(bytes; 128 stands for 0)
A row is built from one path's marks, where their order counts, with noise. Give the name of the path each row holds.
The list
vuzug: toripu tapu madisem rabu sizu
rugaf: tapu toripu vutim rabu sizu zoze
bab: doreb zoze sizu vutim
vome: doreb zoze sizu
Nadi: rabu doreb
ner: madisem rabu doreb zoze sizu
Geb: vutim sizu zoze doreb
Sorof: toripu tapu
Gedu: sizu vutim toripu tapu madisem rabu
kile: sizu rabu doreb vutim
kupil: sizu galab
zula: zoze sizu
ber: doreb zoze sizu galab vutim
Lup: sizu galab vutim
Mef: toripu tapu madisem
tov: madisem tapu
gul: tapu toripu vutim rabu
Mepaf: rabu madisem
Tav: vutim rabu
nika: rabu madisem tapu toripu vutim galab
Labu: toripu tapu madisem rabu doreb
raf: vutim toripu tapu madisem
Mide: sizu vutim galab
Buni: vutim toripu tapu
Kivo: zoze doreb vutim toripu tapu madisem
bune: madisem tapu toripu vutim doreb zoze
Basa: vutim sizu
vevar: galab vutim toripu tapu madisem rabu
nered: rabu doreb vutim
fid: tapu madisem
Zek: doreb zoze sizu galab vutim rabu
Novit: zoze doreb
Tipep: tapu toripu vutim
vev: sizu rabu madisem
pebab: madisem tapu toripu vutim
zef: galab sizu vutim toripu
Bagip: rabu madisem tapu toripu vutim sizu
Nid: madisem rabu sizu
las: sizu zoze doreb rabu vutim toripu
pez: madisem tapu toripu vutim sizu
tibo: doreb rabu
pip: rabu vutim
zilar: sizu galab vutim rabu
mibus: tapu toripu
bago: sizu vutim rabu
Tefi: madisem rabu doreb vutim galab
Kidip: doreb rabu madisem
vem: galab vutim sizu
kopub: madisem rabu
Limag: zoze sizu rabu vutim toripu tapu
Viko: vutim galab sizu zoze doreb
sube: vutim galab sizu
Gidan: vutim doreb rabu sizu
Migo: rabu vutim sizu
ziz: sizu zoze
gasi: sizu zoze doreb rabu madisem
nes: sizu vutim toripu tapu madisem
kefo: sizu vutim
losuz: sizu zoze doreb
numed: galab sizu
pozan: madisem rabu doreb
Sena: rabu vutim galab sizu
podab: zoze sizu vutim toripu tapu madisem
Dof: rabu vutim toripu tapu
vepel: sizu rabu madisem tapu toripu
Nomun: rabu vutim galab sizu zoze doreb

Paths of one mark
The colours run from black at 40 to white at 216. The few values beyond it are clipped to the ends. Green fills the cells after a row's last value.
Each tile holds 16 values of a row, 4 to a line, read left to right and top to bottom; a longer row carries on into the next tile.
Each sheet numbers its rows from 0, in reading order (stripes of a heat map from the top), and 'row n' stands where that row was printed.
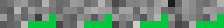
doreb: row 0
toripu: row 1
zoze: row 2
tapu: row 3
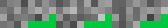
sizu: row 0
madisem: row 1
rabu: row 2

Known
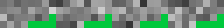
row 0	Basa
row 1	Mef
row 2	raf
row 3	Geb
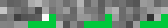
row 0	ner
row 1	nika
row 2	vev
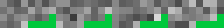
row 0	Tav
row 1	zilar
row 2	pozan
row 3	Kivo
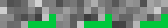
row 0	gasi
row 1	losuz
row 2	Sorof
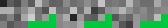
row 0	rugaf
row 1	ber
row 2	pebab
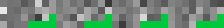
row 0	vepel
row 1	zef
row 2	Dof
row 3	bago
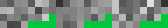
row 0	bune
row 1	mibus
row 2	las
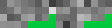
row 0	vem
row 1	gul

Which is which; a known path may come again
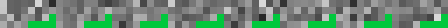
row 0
las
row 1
bago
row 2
gul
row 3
Tefi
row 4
Labu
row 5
vome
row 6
Viko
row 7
pozan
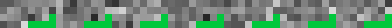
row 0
Novit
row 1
Gidan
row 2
podab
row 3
Nadi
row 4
tov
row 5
sube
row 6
zef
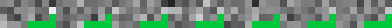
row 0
Sena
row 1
tibo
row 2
Bagip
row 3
rugaf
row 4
Buni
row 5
numed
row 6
kefo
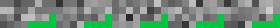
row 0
Limag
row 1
ziz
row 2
ber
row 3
raf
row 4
Mef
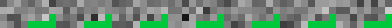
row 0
pez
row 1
Kidip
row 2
Mepaf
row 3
Zek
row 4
Tipep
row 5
Sorof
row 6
Lup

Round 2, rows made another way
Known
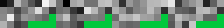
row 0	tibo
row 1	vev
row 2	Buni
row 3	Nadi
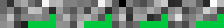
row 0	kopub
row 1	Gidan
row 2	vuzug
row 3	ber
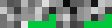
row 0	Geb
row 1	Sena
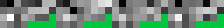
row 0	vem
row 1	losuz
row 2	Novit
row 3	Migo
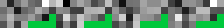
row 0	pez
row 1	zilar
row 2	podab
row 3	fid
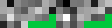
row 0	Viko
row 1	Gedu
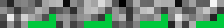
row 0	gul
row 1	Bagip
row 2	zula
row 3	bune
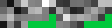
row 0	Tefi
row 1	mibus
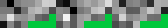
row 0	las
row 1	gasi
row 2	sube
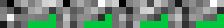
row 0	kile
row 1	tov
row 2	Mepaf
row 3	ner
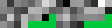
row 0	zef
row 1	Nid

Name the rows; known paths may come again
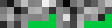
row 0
Tefi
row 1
numed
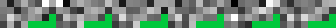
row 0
pebab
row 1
Lup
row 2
sube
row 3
Kivo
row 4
Mide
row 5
gul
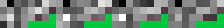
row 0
Nomun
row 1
kefo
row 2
vem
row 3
Mef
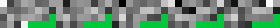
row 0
nered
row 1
Novit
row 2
Labu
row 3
kupil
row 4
Nid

